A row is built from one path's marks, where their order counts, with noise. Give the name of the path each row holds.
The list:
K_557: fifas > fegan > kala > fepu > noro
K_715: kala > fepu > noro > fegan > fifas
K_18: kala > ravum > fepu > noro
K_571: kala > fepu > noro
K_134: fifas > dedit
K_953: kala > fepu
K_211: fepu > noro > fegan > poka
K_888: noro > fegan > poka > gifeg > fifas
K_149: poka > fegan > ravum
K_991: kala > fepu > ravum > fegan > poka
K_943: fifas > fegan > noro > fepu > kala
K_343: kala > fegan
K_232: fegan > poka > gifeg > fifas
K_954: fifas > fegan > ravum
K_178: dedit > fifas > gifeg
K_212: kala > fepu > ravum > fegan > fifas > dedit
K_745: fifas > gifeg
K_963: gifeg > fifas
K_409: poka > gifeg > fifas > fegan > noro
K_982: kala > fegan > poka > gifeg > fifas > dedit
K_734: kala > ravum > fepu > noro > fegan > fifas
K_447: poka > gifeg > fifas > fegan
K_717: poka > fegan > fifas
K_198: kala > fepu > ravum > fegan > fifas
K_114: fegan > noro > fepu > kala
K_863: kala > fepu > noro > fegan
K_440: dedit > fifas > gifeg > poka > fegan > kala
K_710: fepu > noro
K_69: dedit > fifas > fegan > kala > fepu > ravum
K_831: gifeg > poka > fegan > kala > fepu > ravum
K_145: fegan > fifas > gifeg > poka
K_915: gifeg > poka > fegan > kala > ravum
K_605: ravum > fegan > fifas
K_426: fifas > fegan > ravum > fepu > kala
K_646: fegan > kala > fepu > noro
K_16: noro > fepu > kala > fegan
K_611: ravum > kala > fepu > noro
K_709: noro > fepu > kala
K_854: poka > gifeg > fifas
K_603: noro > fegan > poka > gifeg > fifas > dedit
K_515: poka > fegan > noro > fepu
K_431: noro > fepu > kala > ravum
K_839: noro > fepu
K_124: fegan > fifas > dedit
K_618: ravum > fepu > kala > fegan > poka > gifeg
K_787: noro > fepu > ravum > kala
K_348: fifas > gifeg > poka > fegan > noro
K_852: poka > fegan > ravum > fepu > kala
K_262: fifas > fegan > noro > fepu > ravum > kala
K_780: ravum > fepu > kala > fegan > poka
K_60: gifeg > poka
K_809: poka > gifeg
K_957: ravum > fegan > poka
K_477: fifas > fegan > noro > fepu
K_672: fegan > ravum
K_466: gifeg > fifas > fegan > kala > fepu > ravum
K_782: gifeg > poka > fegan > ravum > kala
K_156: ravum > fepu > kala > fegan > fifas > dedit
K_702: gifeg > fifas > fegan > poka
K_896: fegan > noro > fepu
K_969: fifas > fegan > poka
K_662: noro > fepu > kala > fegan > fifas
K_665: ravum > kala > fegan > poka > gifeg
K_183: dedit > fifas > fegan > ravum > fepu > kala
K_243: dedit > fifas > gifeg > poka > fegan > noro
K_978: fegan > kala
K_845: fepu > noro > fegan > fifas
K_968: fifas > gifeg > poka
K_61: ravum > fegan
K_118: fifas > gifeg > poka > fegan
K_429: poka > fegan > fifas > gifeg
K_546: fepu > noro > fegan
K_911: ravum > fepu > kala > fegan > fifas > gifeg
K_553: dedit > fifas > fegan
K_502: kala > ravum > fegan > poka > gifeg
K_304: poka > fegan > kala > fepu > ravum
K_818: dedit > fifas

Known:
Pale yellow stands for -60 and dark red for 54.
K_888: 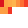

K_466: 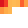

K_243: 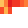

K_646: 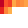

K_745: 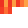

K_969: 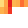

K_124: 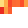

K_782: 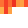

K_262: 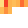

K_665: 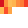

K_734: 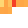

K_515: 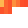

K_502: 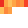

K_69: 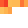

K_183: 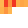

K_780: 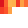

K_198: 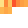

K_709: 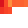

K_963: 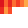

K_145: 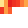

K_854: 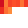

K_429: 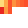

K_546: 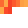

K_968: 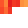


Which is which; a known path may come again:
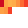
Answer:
K_888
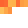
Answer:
K_991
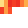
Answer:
K_145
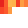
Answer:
K_780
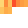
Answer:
K_198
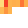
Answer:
K_262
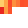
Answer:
K_429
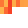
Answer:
K_211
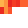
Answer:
K_348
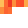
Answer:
K_896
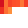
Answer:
K_854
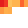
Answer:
K_466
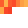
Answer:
K_546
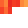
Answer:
K_968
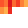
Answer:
K_818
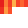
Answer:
K_232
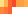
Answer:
K_845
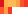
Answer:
K_603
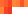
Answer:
K_839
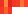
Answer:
K_118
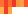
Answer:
K_782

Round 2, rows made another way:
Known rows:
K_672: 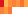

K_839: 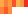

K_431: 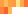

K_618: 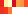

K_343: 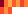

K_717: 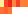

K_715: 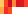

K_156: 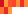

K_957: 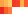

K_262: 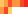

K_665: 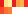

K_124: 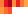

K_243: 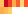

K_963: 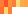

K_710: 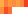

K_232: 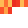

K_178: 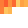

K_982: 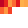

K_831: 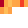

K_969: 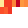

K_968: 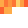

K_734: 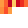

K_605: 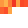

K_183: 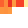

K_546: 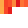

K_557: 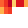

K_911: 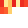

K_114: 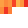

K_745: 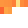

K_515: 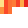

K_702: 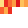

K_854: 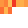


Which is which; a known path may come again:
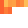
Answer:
K_852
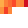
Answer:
K_896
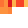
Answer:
K_954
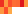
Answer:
K_212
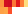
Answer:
K_553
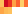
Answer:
K_243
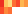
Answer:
K_502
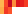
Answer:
K_715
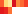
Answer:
K_780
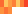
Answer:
K_611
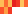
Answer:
K_232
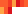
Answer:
K_863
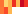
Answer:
K_198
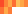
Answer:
K_60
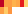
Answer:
K_466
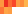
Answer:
K_818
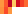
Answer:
K_734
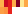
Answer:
K_603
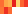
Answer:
K_16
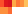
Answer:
K_134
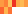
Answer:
K_854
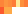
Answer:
K_745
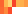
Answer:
K_809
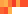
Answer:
K_605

